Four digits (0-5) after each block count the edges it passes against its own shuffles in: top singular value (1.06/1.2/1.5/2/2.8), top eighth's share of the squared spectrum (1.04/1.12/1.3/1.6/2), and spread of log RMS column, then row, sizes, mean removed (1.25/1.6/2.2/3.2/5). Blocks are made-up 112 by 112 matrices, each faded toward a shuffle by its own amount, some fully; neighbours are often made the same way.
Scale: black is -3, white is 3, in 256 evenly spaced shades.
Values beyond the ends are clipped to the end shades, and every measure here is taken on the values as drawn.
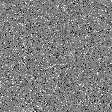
2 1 0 0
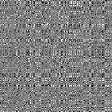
5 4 4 4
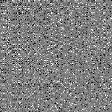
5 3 2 2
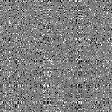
5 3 3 2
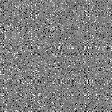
4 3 2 2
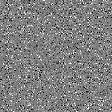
4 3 2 2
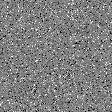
0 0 0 0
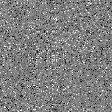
4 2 1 1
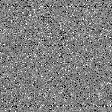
3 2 1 2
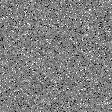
2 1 0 0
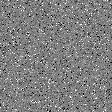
0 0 0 0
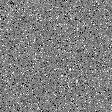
1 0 0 0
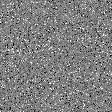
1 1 0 0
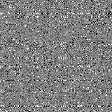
4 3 1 3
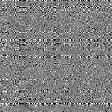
5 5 3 4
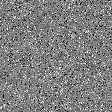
0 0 0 0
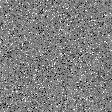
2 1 0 0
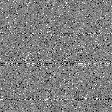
4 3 1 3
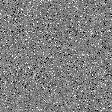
2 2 0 1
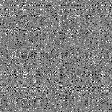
4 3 1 3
